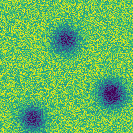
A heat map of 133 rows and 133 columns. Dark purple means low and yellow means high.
There are three dips. Neither half mirrors the other. On average the colour sits 70% of the way up the scale. No single row or column stands out from its neighbours.
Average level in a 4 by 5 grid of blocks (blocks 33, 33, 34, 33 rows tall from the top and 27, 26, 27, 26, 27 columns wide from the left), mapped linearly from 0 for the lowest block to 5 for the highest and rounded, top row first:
5 5 4 5 5 / 5 5 0 5 5 / 5 5 5 3 0 / 3 0 5 4 3
